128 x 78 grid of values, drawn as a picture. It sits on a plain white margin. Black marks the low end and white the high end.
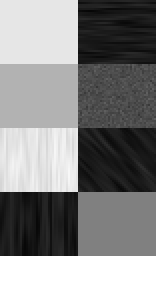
The table splits into 4 rows of 2 panels. Panel 1,1: very high, flat. Panel 1,2: very low, streaked across, faint in contrast. Panel 2,1: high, flat. Panel 2,2: low, fine-grained, faint in contrast. Panel 3,1: very high, streaked downward, faint in contrast. Panel 3,2: very low, slanting down to the right, faint in contrast. Panel 4,1: very low, streaked downward, faint in contrast. Panel 4,2: middling, flat.
